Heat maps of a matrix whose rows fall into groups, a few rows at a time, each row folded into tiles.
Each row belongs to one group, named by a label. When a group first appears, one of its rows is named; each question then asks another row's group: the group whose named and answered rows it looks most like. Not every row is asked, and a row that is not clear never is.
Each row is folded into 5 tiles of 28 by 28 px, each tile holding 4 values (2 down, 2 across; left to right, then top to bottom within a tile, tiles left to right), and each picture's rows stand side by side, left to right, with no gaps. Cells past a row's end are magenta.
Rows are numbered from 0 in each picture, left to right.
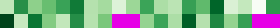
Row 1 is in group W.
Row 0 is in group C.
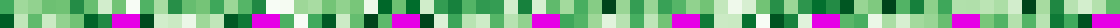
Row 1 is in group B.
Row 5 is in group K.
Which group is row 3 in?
C
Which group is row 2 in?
K
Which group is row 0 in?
B
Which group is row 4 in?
C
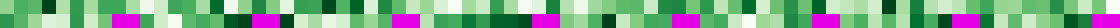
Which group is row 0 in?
C
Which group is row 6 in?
W
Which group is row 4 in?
K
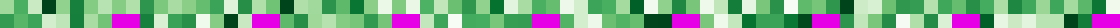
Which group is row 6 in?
K
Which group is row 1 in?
K
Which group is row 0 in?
C
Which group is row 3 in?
W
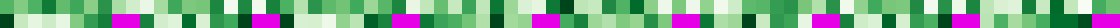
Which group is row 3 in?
C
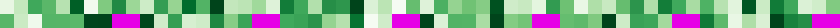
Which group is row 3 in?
C
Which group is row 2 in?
C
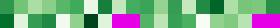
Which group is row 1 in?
K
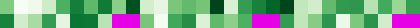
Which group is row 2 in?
K
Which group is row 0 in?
K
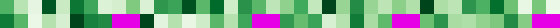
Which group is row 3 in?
B
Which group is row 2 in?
C
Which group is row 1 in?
C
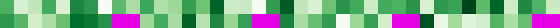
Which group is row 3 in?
C
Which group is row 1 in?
W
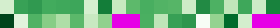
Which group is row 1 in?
K
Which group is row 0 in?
C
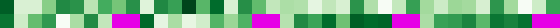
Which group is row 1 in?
C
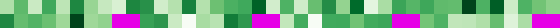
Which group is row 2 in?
W
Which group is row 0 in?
C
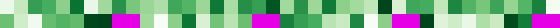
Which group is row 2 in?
C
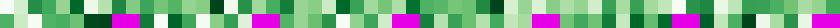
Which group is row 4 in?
W
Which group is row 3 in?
C
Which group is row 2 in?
K
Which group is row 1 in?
K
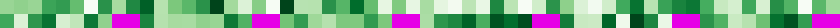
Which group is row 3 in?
W
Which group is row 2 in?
B
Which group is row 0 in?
K
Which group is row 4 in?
K
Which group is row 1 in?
B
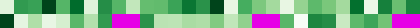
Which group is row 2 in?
K
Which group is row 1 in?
C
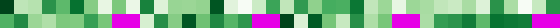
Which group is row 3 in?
W
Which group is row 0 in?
B
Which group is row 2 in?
C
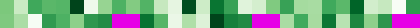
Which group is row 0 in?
W
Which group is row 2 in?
W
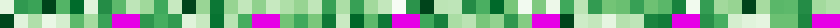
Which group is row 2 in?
W
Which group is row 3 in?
B
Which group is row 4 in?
B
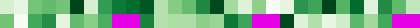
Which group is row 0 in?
K
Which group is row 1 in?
B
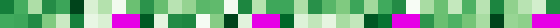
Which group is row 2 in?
B
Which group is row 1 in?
K
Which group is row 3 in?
C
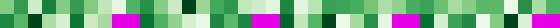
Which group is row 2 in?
K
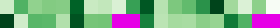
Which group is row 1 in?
B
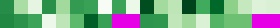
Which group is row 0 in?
B
